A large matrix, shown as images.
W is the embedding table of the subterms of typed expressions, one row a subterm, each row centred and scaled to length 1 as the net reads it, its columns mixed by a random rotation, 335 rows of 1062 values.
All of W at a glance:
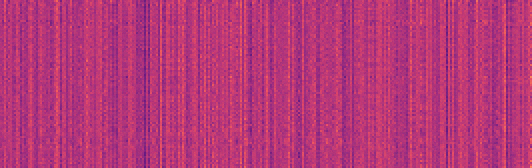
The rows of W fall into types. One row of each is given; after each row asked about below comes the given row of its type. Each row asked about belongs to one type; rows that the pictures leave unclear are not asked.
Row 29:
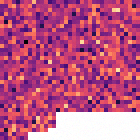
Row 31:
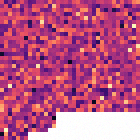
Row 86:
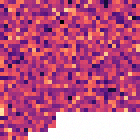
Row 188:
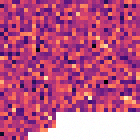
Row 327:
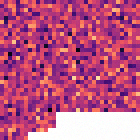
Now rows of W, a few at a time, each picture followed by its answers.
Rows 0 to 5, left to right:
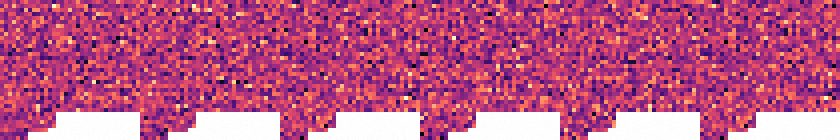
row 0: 327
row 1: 86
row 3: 31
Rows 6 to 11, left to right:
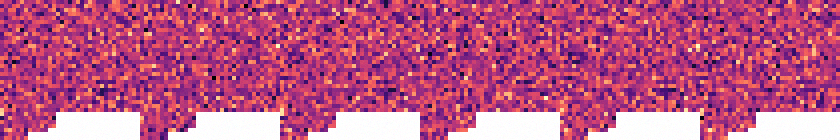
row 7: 31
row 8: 86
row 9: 327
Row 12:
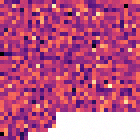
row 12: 31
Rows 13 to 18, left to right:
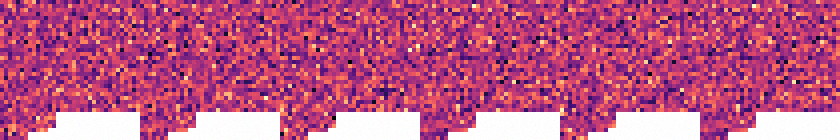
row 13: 327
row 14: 327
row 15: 31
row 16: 327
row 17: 86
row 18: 327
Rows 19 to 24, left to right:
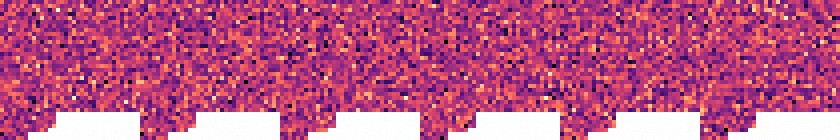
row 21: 327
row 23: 188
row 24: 86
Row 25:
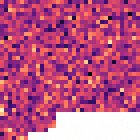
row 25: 86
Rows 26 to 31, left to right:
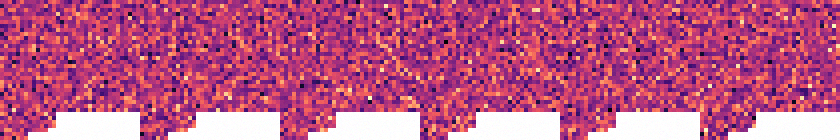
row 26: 188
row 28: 188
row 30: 327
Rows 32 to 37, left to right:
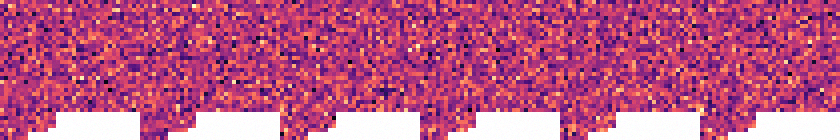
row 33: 327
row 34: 31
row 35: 327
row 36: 327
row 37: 86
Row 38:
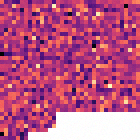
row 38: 31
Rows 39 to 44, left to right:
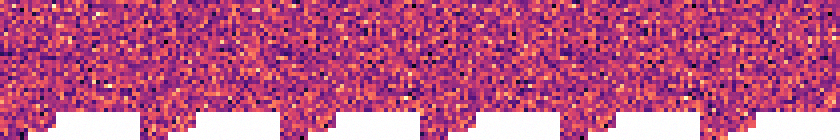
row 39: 31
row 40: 29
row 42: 29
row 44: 188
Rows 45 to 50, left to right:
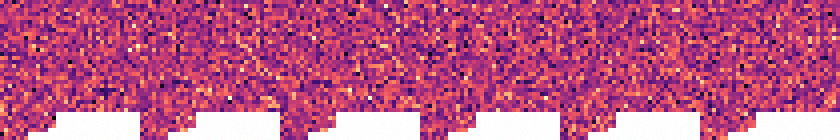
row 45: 31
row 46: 188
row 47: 188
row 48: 327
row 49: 29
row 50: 188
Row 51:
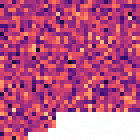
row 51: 188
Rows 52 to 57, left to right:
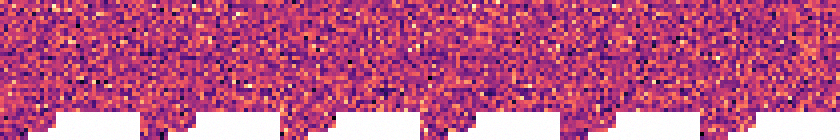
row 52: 86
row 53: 31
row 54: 31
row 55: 31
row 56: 327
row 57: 29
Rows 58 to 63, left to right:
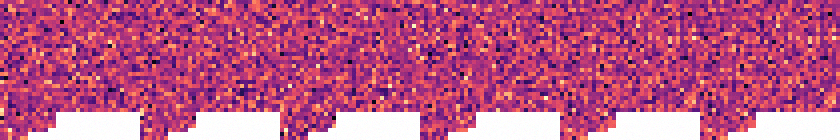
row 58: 86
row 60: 31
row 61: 327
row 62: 188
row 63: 188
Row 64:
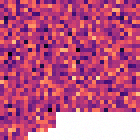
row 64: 327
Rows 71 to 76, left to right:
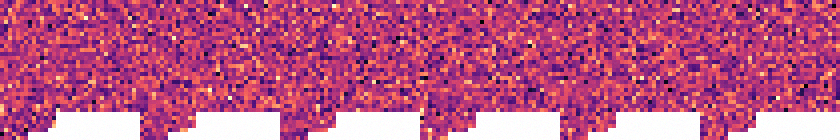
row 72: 188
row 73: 327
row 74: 86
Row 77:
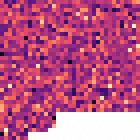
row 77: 31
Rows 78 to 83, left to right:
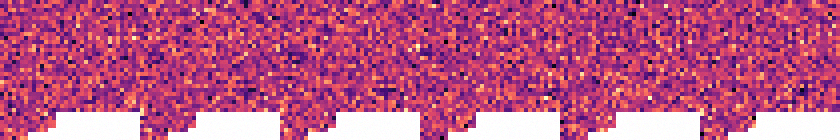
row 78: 188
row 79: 86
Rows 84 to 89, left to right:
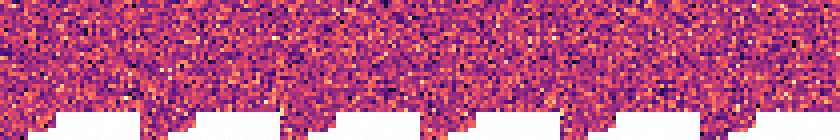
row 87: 188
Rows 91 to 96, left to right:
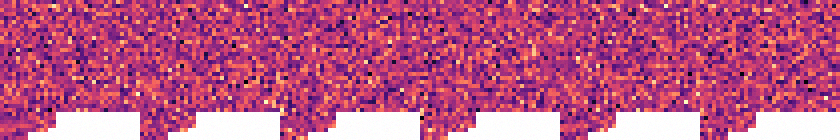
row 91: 327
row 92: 188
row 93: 86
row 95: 327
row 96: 86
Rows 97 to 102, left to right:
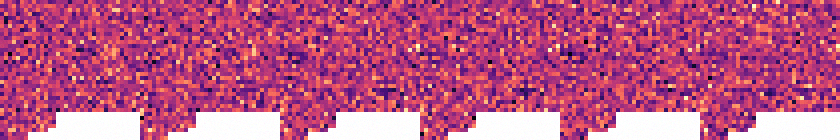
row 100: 31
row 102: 31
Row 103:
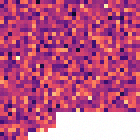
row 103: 327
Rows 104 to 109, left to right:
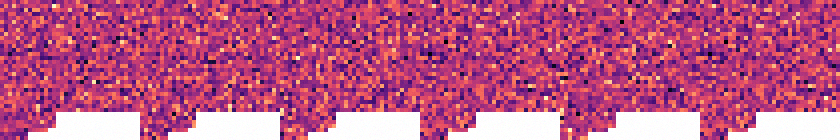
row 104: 327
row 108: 86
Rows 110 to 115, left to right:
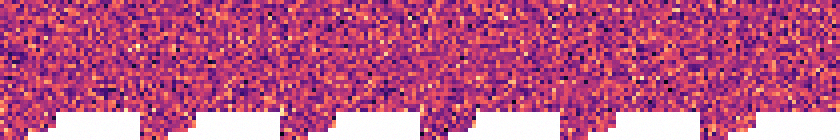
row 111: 188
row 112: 86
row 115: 327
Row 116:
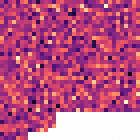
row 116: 327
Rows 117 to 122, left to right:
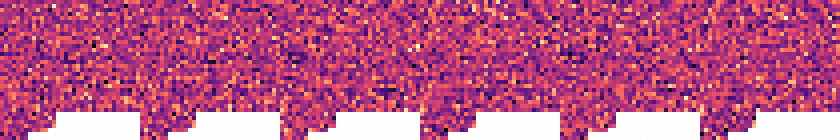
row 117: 188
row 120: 86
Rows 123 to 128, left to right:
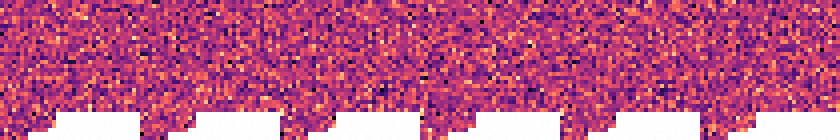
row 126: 86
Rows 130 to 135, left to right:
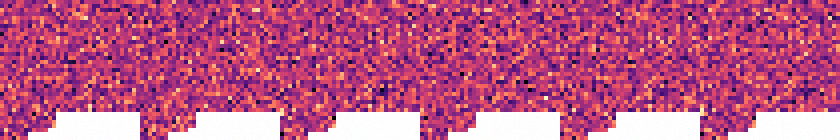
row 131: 29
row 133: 86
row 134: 188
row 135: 86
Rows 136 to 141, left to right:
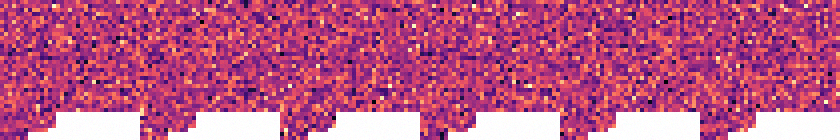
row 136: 327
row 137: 86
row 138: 31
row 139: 31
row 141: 327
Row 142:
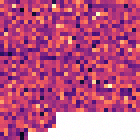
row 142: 31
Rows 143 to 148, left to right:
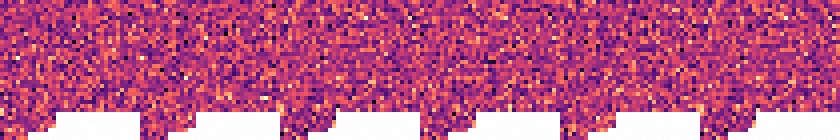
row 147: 327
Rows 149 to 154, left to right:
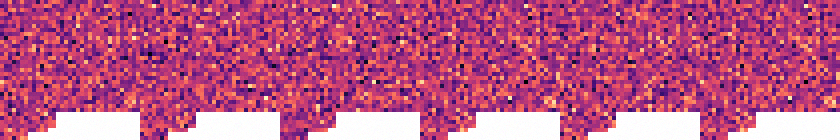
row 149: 188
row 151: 327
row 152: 188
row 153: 188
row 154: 188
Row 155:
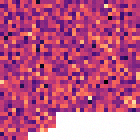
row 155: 188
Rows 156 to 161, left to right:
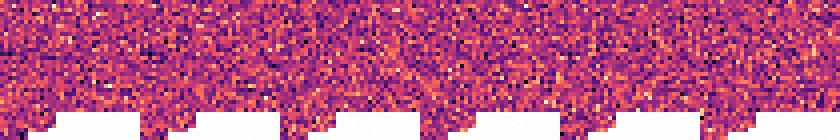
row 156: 31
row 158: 29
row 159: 188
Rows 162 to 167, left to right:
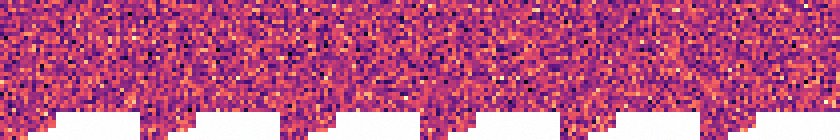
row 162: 188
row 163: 327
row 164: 327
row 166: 29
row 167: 188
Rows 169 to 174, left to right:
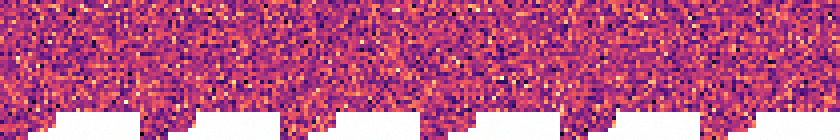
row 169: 327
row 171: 29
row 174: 188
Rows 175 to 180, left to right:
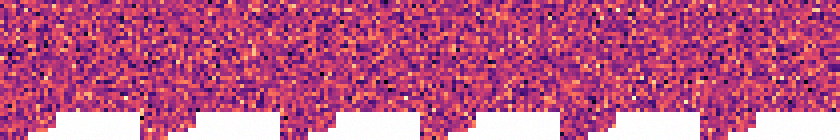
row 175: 327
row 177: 86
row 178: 188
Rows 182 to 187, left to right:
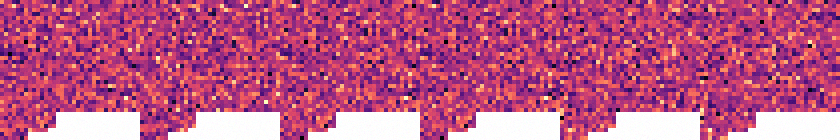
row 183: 327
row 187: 86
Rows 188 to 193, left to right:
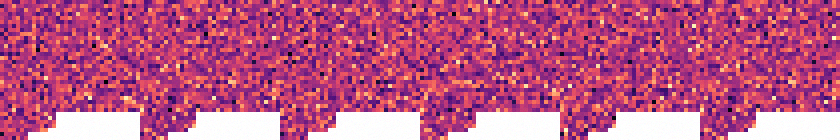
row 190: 29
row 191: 86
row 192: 31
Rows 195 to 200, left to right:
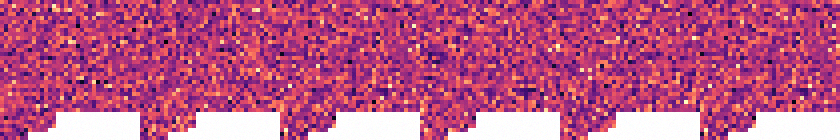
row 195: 86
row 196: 29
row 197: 31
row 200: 31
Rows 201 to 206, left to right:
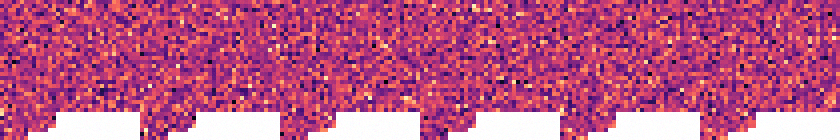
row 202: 31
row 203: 188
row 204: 86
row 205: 86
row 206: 188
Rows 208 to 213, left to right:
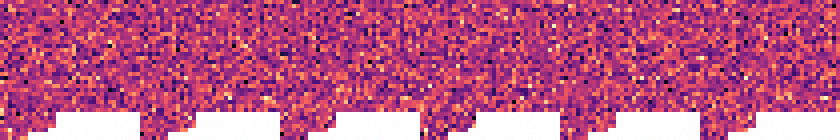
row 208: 86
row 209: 188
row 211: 31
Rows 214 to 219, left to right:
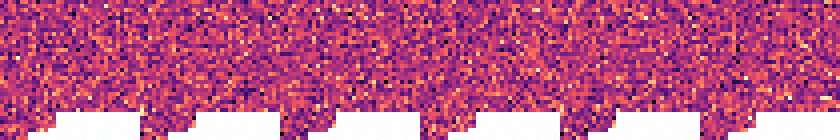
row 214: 327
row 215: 86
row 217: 29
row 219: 188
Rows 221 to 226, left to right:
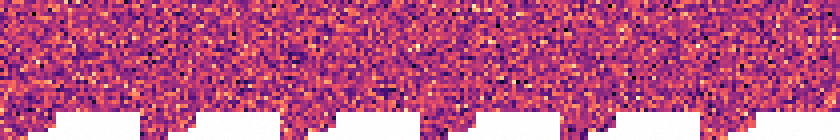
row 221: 86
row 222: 29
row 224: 86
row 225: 31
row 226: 188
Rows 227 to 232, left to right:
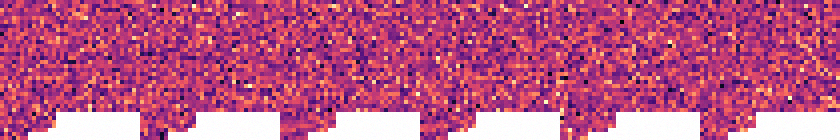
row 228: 31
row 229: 327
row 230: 327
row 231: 86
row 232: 188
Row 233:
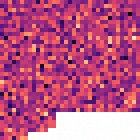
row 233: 188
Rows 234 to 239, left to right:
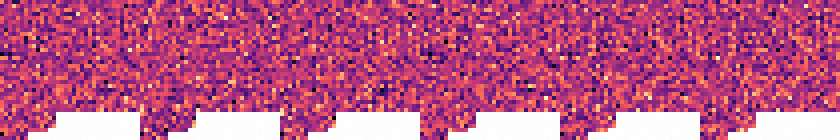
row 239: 327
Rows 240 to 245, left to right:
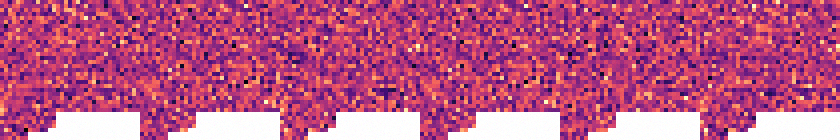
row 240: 86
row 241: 188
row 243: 188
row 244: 327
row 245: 31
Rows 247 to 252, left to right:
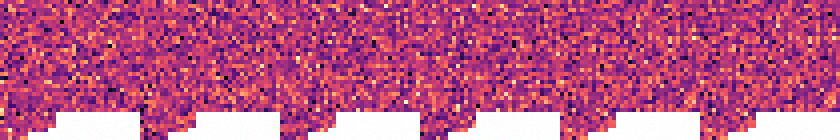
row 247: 86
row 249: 327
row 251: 188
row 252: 188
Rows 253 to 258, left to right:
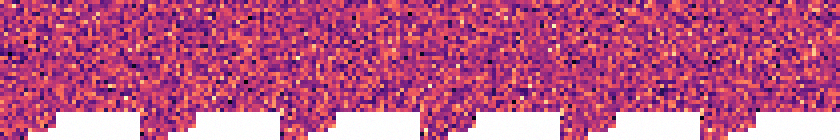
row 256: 31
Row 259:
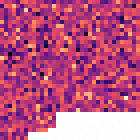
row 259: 327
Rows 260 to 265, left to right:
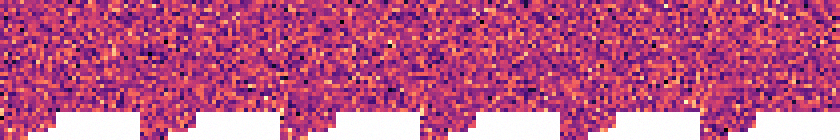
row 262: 86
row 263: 86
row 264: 188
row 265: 86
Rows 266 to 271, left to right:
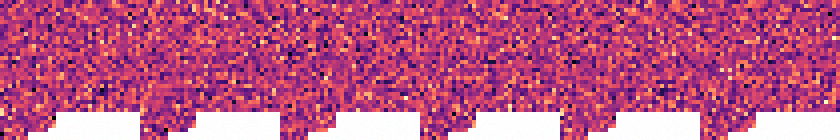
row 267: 86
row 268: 327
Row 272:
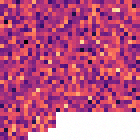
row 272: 29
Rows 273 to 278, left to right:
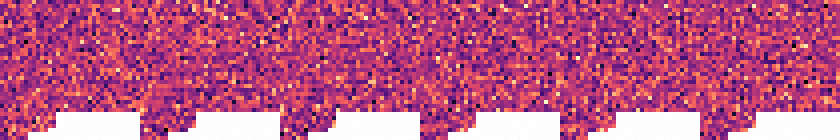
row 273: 29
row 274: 86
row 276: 327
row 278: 188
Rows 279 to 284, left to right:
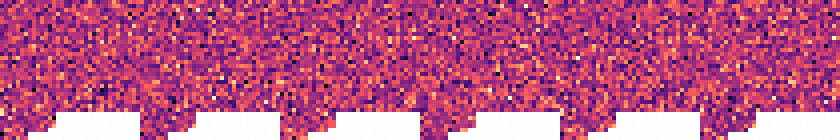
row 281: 188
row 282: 188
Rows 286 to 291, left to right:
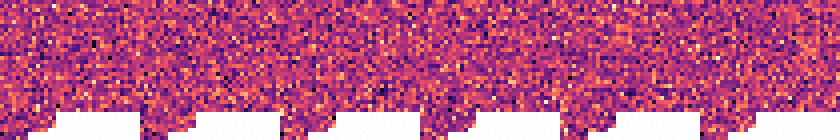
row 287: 327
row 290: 31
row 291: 29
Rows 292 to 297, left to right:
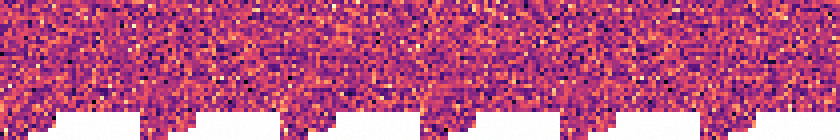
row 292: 31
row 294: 31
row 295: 86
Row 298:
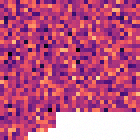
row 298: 327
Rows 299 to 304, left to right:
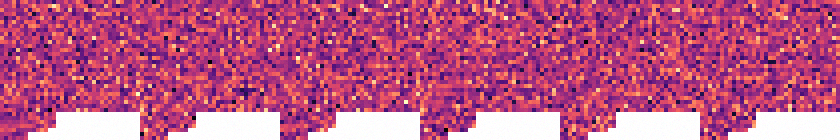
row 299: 327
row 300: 31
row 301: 327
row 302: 86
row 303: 29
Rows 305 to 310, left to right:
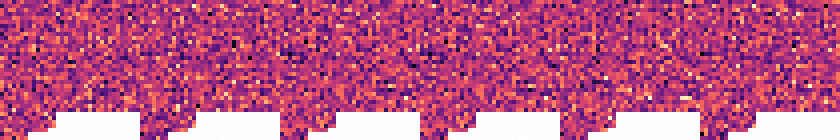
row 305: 188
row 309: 188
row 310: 31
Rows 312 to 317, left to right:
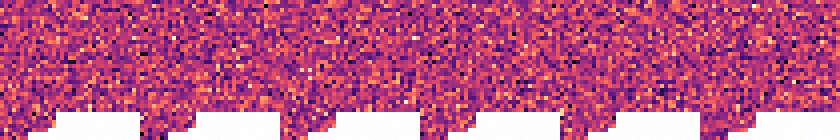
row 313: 31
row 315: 29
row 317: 327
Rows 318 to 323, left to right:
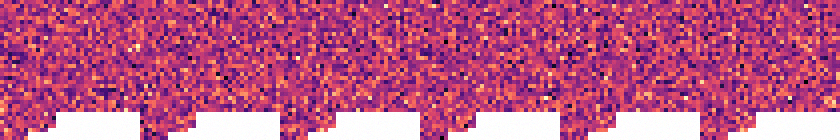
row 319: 327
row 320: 327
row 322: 327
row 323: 188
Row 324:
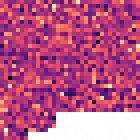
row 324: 31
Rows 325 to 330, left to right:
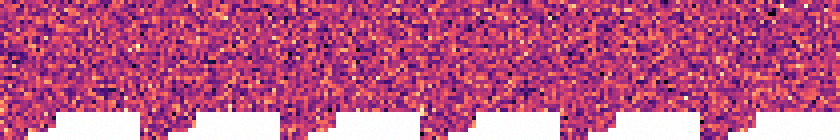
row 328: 86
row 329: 86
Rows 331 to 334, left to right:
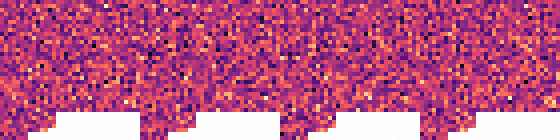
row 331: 188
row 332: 327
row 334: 188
